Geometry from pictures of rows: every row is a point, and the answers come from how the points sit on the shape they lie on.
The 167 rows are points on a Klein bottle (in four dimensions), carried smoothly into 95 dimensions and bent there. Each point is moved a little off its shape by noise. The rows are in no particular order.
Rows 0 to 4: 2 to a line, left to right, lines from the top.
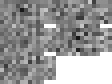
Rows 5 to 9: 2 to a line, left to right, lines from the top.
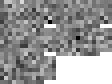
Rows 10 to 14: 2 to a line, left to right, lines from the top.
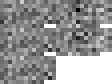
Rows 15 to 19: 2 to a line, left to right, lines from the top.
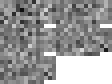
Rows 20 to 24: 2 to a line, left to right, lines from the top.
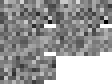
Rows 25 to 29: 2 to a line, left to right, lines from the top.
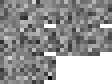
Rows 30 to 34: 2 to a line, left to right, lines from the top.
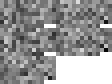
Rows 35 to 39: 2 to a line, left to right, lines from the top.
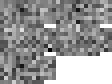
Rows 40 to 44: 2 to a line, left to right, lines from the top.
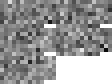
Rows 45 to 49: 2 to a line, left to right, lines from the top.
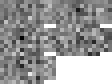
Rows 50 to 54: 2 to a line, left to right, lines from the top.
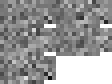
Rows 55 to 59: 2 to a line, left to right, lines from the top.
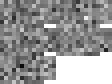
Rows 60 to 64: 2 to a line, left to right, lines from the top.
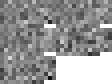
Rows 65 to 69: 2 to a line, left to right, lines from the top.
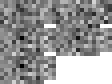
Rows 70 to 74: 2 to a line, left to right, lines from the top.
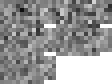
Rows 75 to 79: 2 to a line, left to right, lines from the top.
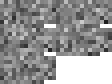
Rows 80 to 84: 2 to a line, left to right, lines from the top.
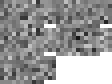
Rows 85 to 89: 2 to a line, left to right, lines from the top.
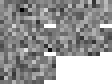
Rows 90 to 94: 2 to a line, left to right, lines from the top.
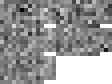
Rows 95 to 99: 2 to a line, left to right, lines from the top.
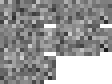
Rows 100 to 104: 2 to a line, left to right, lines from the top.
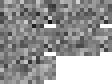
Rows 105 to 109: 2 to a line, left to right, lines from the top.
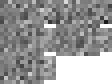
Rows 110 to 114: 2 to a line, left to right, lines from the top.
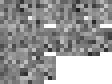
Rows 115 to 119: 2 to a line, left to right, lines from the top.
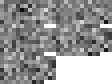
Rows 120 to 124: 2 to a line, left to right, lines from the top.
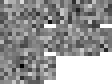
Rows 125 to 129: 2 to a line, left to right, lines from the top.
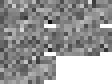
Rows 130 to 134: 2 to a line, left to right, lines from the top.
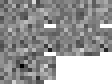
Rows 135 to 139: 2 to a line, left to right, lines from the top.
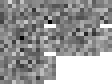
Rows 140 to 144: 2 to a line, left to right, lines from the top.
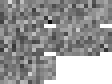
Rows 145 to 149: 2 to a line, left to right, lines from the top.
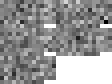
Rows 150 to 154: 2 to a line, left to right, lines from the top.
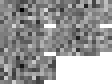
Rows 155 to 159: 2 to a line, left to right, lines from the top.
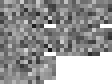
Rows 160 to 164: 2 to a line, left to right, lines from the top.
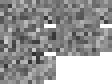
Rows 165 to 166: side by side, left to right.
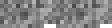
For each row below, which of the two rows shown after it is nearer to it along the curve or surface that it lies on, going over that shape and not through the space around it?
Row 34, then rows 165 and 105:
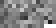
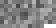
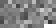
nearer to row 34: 105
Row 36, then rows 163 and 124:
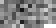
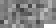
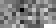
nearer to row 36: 124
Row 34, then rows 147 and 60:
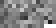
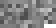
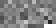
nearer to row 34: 60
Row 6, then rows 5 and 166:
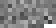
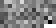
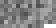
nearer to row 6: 5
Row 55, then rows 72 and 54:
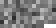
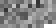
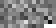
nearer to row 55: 54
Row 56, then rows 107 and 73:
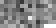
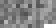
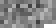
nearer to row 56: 107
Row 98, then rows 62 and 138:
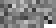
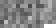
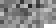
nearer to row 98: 62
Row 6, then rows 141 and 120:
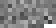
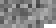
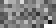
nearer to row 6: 120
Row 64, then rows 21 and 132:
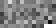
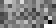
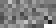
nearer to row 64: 21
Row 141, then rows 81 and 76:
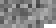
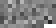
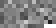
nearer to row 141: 76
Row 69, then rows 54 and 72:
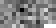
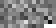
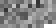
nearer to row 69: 72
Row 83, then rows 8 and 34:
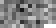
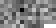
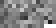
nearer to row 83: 8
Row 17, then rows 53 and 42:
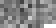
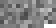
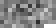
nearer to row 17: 53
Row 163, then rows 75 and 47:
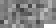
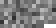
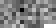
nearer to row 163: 47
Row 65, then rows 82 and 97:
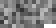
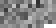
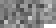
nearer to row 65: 97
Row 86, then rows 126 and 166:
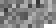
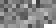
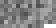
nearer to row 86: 126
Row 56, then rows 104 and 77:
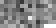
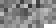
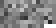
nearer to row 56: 104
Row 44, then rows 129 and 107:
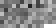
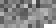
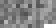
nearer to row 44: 129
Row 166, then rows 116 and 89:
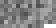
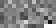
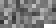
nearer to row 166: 116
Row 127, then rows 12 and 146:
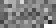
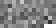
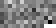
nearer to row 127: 12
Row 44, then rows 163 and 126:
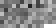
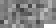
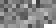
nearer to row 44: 126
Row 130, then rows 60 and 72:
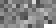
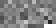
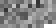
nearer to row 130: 72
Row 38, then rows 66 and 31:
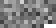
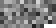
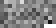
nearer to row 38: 31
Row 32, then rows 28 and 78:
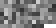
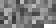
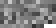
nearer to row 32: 78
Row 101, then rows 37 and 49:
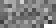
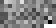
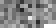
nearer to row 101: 37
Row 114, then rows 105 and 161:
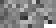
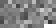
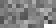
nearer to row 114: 105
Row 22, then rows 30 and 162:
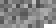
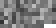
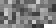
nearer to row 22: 30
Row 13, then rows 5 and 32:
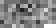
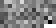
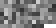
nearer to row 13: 32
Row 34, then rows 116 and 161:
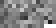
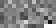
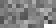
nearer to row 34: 116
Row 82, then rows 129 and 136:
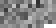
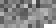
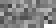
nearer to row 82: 129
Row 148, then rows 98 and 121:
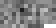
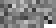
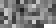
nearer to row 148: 121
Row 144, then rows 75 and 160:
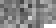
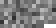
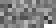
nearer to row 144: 160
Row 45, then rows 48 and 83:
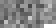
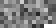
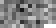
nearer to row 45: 83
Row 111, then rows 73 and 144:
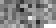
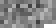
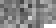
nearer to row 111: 144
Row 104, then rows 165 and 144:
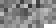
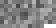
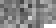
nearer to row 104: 165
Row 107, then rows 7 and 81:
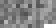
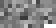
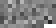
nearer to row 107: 7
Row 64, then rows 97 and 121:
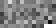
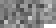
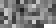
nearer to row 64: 121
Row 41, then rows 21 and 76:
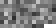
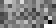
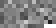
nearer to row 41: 21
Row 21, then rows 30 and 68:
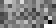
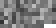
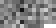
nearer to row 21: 30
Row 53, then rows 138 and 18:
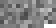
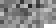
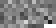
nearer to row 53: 18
